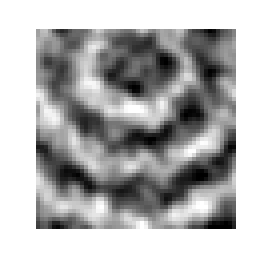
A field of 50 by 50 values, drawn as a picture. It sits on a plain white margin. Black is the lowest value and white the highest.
Grain: blotchy. Rings: centred on the top middle. Average level on the scale: 50%. Lone odd cells: none.
